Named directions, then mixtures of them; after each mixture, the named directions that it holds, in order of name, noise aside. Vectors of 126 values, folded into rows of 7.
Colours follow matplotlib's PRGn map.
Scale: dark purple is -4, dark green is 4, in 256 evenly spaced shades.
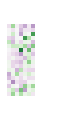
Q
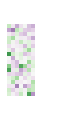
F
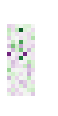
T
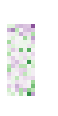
F, Q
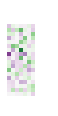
Q, T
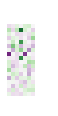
T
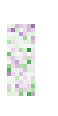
F, Q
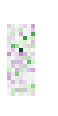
Q, T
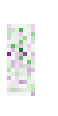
Q, T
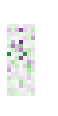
T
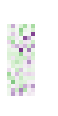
Q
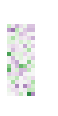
F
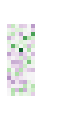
Q, T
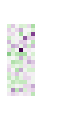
Q, T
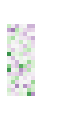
F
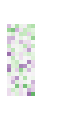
F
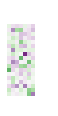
F, T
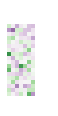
F
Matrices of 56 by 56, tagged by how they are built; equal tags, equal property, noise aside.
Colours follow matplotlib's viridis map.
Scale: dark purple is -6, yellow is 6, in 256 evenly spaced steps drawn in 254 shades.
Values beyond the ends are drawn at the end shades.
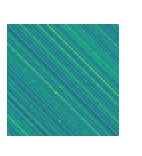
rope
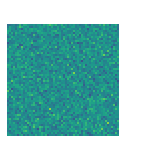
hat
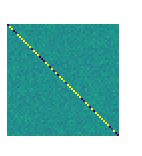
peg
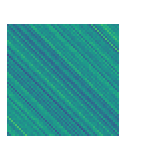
rope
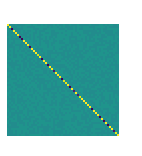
peg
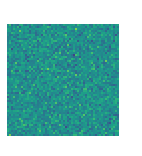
hat
